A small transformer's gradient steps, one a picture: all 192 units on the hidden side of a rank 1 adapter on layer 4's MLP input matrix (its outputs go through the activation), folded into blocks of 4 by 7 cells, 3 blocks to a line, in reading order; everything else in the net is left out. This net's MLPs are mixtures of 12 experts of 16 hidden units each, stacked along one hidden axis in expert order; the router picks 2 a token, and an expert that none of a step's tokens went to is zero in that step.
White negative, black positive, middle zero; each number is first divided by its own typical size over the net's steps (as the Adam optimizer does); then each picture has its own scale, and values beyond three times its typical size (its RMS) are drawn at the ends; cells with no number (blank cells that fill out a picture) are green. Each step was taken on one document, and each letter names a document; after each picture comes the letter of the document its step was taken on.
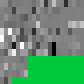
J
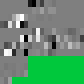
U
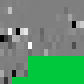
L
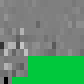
J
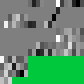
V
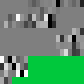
V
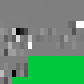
L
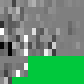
J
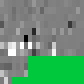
J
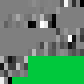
V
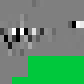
L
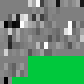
U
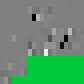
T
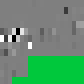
L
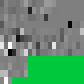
J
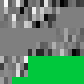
V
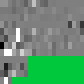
J
